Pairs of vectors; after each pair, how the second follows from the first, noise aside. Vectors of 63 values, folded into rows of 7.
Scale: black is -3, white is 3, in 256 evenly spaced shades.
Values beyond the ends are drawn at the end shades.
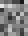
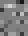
partly zeroed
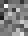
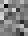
negated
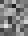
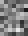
wrapped around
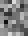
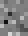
partly zeroed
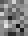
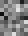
wrapped around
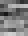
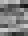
wrapped around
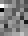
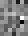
wrapped around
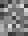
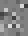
partly zeroed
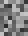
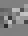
partly zeroed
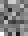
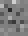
partly zeroed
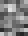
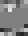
partly zeroed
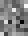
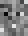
reversed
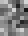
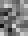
reversed
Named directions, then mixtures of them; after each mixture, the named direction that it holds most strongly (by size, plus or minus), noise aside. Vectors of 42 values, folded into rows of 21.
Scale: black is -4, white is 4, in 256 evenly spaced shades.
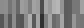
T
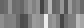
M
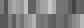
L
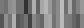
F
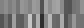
T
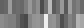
M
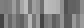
T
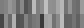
F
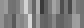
F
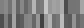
T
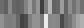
M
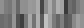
T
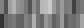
L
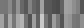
T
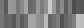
L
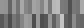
T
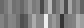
M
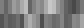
L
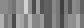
F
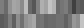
L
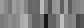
M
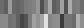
M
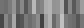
F
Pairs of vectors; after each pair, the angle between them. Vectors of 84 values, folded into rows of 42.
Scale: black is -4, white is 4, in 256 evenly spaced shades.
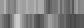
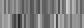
partly opposed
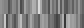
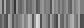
orthogonal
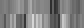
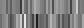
partly opposed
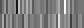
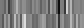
partly opposed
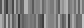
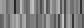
partly opposed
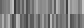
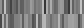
orthogonal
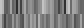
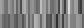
partly aligned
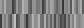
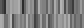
partly opposed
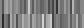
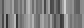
partly aligned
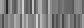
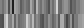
orthogonal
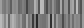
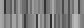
partly aligned
